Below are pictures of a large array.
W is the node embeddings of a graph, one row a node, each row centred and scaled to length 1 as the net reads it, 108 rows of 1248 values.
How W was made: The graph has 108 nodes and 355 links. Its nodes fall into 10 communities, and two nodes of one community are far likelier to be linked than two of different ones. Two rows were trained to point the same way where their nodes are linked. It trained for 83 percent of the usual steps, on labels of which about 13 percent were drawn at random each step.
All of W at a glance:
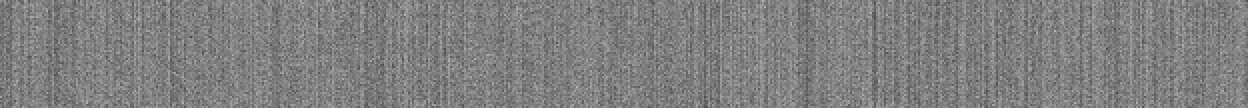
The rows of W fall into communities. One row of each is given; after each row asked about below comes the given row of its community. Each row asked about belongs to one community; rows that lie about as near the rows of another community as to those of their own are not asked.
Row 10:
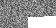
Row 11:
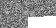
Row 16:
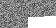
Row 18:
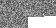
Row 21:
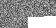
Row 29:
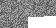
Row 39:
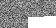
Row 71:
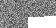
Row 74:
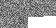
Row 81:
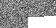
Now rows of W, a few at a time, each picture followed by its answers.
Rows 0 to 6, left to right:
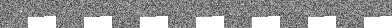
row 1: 74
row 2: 11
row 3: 16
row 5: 71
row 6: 10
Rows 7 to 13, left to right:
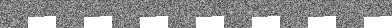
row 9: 10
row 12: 16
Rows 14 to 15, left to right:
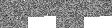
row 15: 21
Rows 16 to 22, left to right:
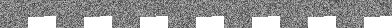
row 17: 16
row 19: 74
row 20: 39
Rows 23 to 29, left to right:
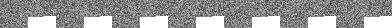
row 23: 21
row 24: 71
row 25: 21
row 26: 10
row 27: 16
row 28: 16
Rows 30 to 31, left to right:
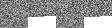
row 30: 16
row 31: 29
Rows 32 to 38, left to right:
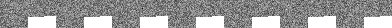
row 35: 18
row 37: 29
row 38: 39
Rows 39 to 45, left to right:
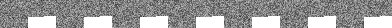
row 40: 11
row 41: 16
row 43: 16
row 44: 81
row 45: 29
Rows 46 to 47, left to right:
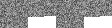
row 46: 16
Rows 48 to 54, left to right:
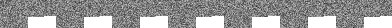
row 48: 10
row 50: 74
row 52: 74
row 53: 39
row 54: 11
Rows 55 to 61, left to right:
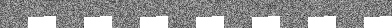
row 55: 21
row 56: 39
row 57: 18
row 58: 81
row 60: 21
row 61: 11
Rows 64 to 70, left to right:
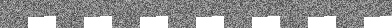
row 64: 71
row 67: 29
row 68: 29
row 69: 10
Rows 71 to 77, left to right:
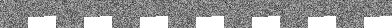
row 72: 18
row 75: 71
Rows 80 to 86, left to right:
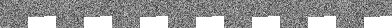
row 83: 74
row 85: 74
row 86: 39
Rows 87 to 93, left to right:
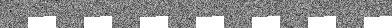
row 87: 74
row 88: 39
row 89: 29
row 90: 21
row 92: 29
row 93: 11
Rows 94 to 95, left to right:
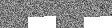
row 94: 39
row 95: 21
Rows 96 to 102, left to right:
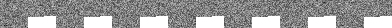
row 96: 18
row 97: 10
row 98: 39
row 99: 39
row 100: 11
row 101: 18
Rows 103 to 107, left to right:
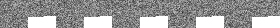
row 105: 11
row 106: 18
